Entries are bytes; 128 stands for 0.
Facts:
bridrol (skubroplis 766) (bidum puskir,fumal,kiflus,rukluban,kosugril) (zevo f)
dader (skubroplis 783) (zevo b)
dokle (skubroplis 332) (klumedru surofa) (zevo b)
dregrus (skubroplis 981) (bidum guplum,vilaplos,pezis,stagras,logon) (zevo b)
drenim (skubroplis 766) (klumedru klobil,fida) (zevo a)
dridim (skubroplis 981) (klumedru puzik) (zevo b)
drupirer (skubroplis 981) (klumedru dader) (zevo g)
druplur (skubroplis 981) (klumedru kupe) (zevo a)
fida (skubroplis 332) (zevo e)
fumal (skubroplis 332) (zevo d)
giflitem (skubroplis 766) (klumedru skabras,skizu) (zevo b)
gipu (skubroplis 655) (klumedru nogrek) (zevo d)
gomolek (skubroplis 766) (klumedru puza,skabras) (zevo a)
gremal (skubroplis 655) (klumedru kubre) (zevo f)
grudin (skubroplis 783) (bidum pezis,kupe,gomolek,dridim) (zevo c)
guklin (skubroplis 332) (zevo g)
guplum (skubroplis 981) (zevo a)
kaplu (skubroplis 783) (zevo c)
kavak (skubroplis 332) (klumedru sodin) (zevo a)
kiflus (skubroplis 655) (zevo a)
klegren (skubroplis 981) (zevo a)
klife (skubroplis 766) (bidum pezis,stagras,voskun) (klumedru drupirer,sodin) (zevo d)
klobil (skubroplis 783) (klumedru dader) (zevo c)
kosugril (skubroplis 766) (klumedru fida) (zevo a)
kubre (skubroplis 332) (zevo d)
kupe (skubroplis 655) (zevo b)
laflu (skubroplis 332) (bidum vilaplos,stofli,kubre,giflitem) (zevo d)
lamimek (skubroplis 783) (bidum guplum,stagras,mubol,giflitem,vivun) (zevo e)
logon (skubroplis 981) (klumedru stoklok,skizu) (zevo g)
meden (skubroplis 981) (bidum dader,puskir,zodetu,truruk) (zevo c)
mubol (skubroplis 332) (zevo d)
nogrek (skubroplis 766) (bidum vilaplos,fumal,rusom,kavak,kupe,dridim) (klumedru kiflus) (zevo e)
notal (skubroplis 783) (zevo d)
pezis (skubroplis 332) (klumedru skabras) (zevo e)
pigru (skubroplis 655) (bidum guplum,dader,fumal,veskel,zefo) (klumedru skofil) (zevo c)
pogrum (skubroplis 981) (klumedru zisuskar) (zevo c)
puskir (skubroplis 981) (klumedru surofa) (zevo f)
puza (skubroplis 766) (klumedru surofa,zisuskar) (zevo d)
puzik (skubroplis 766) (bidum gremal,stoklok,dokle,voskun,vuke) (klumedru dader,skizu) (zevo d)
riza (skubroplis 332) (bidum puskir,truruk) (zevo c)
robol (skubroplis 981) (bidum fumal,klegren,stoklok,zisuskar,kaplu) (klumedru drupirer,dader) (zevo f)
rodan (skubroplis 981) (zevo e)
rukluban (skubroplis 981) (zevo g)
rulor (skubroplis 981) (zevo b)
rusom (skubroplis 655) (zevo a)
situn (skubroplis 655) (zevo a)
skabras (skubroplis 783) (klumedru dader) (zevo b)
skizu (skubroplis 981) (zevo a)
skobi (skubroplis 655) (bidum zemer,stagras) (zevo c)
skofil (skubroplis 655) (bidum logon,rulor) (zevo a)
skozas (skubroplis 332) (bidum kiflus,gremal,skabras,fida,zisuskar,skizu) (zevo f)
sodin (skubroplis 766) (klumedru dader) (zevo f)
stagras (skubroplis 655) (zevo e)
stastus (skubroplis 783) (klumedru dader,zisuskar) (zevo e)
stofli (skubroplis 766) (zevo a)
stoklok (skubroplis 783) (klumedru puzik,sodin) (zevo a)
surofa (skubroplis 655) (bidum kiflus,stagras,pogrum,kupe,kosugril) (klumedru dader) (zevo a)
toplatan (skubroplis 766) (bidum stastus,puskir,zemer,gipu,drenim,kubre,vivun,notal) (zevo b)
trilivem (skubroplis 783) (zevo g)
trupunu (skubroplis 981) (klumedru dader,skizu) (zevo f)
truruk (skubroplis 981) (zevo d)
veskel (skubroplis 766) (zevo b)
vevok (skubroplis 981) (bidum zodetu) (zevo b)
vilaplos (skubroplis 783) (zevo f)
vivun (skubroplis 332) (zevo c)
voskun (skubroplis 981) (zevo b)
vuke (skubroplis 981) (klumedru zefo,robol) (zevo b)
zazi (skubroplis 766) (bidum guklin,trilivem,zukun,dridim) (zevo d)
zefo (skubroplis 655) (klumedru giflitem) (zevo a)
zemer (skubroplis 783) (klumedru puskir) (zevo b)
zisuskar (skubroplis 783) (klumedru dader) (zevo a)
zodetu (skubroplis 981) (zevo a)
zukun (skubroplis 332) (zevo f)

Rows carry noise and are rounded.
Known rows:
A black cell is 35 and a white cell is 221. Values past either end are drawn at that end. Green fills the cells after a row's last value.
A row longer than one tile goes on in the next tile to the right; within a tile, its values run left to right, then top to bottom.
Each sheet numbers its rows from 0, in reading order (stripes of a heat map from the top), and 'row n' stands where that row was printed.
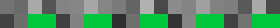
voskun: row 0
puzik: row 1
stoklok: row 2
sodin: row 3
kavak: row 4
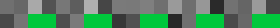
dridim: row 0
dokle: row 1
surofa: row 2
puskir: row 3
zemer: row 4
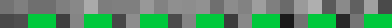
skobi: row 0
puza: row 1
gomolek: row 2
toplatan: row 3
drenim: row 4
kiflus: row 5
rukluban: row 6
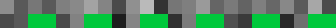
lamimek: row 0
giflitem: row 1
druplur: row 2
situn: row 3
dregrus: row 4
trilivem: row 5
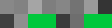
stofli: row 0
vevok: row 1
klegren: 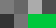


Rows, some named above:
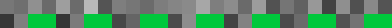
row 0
gremal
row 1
fida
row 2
stagras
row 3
veskel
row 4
rodan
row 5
zemer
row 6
pezis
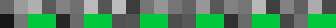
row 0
kiflus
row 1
skizu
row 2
skofil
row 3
grudin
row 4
dader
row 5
vivun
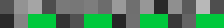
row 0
gipu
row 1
surofa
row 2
puskir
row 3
kubre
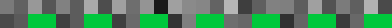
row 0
grudin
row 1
laflu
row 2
riza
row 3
bridrol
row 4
pigru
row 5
vilaplos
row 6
mubol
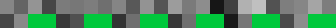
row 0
stastus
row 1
surofa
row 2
logon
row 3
meden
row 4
kupe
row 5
veskel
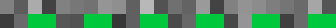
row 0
fumal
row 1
klife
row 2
kubre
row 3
zemer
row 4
nogrek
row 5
voskun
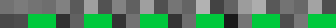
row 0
skobi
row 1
vilaplos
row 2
trupunu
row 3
notal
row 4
kiflus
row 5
pogrum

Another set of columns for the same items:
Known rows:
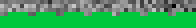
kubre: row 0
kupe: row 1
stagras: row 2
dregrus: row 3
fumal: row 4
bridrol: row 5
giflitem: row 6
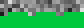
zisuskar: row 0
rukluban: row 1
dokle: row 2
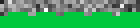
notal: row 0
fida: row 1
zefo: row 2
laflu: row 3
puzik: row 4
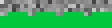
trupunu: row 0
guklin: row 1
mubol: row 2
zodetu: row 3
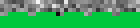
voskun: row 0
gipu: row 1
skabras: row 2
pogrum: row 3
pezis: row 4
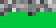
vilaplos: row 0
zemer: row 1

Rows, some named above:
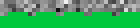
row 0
kavak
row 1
skofil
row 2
kiflus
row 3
skobi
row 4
vilaplos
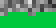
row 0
guplum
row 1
skizu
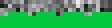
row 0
klife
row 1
riza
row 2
stastus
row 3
nogrek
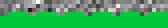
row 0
stagras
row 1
kiflus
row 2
laflu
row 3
puskir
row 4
pigru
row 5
vilaplos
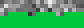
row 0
pigru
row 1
stastus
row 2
meden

